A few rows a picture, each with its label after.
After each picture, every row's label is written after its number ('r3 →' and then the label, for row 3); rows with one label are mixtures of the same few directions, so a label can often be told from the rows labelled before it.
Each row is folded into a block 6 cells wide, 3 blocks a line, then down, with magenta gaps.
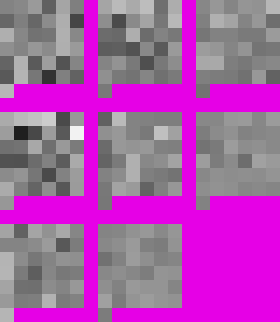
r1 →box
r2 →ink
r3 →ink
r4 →ink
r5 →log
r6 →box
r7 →log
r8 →box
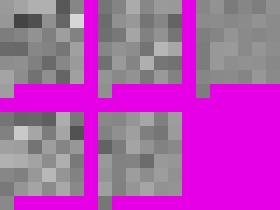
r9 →ink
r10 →box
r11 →log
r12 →ink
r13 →box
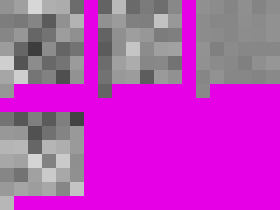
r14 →log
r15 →log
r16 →box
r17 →ink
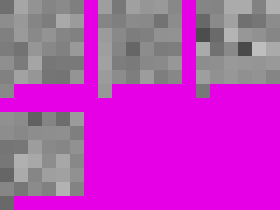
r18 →log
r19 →log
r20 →box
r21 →log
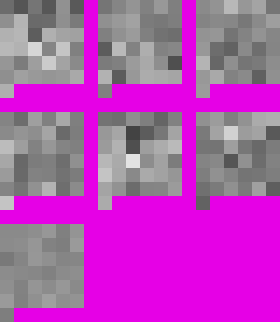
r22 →ink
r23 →box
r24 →log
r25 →log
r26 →ink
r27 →ink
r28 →box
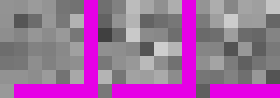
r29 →ink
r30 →box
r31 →ink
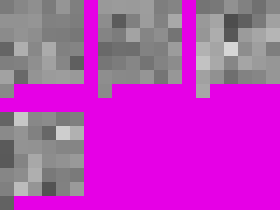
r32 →box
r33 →ink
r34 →ink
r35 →log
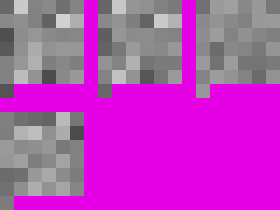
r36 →log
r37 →log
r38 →log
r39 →ink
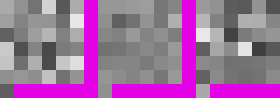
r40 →box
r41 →ink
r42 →box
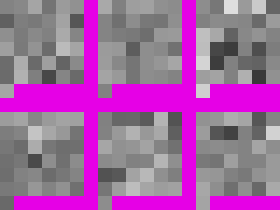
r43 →box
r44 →log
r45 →log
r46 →ink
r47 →ink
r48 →ink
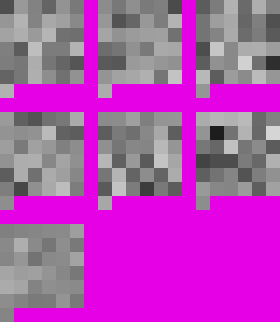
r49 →log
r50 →ink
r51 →box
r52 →log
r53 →box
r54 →ink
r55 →ink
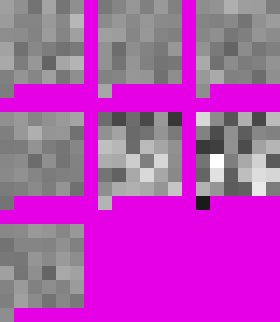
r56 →box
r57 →log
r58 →log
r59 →ink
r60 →ink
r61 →log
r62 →box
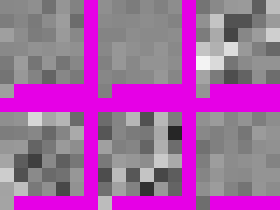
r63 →box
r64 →log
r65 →ink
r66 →log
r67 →box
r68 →log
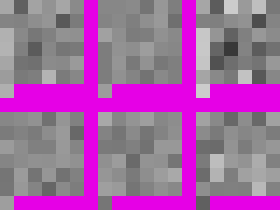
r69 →log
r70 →box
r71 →log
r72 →box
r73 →log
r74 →log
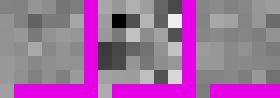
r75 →ink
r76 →ink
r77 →ink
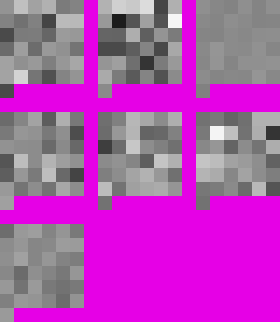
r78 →log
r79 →ink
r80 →log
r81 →box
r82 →box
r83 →ink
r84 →log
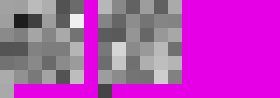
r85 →ink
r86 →log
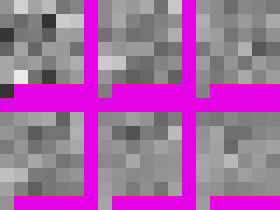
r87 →log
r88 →ink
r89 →box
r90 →ink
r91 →ink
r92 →ink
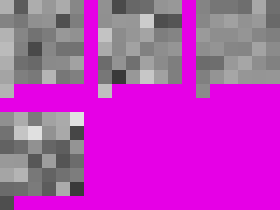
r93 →log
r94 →log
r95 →ink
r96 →ink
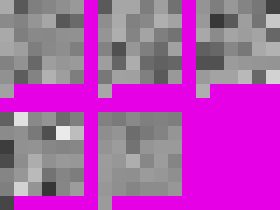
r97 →log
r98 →log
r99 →ink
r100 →log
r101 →ink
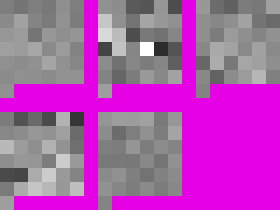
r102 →ink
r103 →box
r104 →log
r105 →ink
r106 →ink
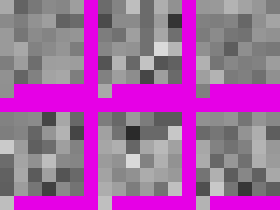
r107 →log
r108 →box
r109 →log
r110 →box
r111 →ink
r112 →box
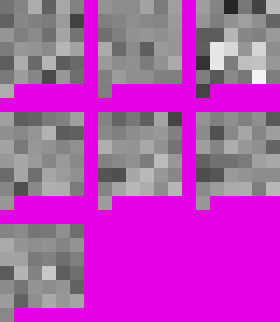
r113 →box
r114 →box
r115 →log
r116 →log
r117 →ink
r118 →ink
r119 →box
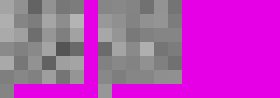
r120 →box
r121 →box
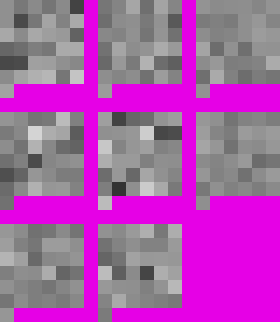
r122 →ink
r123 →box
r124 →box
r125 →ink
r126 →log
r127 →box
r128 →box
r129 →box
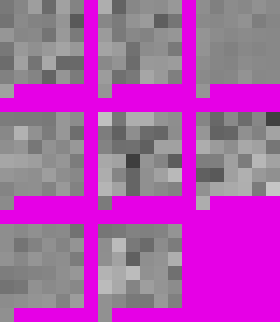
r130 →box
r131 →log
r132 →log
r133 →ink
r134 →log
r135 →ink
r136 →ink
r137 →ink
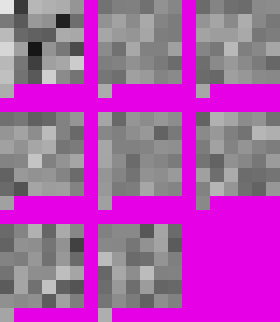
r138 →log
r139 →log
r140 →log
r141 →log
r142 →log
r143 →log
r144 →box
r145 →box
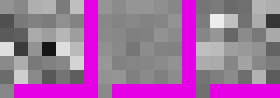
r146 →box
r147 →log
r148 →ink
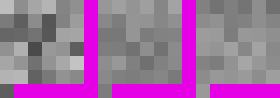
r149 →log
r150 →ink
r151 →ink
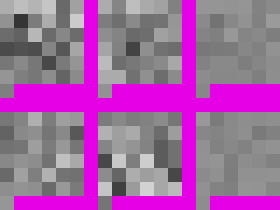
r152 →ink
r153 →log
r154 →ink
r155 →box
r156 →box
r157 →log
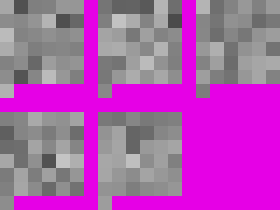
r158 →log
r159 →ink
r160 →log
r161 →box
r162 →ink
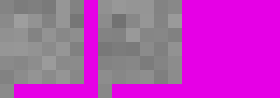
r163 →ink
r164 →ink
